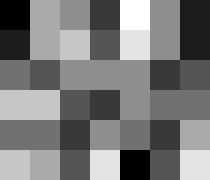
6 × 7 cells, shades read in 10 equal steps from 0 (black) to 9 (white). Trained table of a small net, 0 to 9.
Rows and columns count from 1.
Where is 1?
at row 1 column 7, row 2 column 1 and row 2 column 7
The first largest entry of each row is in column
5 5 3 1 7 4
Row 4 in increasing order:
2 3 4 4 5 7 7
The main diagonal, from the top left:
0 6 5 2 4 3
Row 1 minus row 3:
-4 3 0 -3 4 3 -2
